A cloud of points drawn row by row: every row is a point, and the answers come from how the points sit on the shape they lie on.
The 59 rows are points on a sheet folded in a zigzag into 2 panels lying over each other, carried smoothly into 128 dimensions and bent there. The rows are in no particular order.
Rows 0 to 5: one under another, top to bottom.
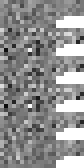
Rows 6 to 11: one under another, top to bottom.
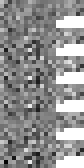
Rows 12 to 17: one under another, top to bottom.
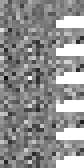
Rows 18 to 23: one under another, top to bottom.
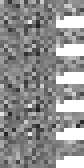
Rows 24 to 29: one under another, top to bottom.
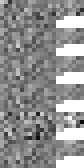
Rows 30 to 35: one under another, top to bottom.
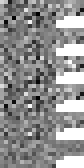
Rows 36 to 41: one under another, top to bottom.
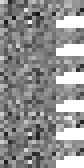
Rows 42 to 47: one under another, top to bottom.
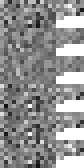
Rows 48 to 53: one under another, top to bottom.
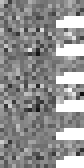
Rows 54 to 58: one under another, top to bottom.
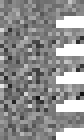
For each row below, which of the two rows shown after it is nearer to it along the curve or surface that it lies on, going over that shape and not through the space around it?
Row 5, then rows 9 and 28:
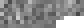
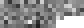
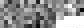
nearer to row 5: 9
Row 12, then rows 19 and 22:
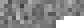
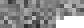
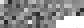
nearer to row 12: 22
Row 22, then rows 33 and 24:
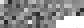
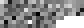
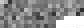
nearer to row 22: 33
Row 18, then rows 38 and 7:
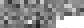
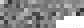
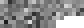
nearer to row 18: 38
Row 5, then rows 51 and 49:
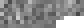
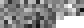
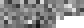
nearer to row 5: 49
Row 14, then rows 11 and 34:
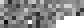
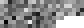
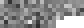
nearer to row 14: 34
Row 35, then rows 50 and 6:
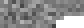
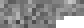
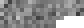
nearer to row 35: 50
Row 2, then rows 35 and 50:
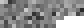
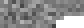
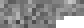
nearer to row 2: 50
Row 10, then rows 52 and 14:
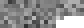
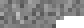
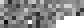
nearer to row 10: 14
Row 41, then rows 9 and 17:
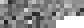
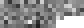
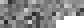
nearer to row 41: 17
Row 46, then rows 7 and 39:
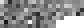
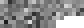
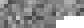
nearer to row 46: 7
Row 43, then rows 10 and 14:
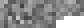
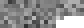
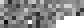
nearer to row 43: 10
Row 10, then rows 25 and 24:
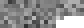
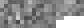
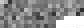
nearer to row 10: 25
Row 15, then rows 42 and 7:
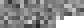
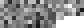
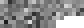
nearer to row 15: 42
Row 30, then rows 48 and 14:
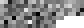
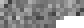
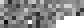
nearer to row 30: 14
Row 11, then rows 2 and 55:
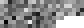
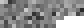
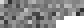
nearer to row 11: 2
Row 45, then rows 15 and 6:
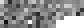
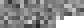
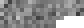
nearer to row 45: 15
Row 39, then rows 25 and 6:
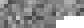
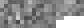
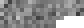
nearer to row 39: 25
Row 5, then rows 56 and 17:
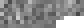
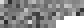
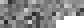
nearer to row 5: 56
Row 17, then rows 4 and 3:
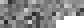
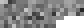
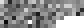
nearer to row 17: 4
